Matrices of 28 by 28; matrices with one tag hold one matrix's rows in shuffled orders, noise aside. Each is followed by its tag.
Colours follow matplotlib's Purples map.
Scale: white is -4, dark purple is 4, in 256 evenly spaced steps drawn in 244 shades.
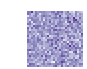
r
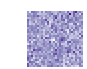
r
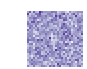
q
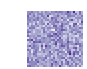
r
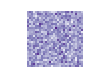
q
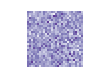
r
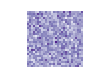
q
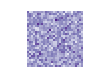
q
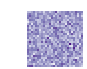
r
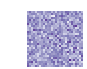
r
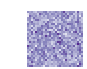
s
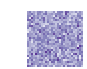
s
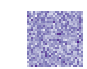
s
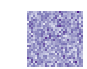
s
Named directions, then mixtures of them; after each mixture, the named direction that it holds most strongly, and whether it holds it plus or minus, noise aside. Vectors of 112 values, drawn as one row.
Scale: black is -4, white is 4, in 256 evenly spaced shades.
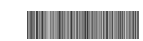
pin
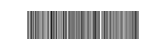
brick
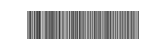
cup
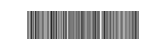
brick, plus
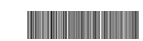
brick, plus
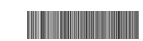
cup, minus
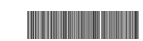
brick, plus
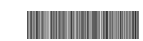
pin, plus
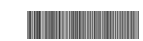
cup, plus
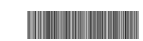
pin, minus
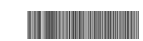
cup, plus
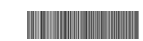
cup, minus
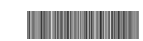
brick, minus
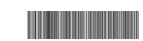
pin, minus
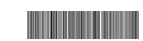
brick, plus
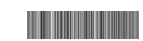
cup, minus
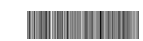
brick, minus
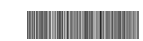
brick, minus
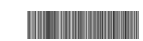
pin, minus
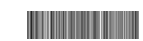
brick, plus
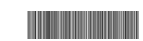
pin, minus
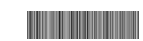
pin, plus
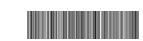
brick, plus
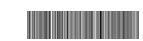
brick, minus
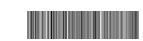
brick, plus
